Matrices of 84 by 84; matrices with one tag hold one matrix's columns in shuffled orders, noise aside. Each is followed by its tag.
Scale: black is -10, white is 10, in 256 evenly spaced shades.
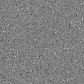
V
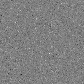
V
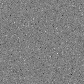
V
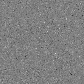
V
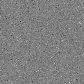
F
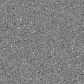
V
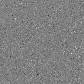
V
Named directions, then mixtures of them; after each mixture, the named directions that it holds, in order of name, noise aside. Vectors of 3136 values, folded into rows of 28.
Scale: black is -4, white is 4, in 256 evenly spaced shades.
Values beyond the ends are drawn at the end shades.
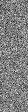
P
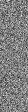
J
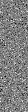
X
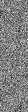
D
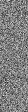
J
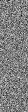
J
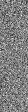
J, P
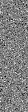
X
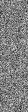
D, P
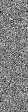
D, X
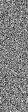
J, X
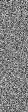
J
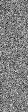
P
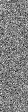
J, P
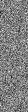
D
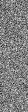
P, X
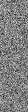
P
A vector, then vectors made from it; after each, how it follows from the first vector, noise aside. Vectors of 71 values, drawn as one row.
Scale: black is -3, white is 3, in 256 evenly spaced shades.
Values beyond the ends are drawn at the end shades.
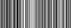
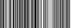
wrapped around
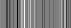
partly zeroed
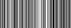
reversed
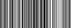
wrapped around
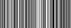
reversed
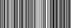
reversed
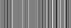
partly zeroed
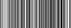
wrapped around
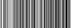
wrapped around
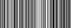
reversed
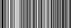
wrapped around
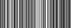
reversed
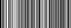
wrapped around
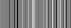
partly zeroed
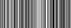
reversed
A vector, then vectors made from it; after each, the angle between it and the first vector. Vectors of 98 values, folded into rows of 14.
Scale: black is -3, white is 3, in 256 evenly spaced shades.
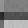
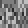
orthogonal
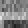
nearly opposite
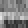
nearly opposite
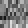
partly aligned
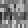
partly aligned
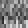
partly aligned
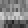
nearly opposite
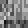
partly opposed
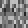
orthogonal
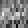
partly opposed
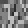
orthogonal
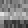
nearly opposite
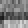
nearly parallel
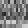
partly aligned
